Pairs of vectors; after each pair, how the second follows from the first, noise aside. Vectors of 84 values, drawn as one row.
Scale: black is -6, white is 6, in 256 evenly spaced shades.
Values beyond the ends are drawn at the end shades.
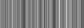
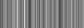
reversed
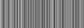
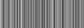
copied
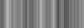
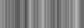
reversed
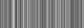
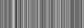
copied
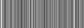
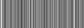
copied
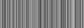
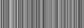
reversed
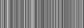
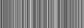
wrapped around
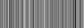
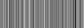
copied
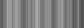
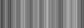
reversed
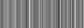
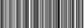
scaled up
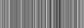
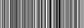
scaled up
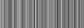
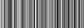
scaled up
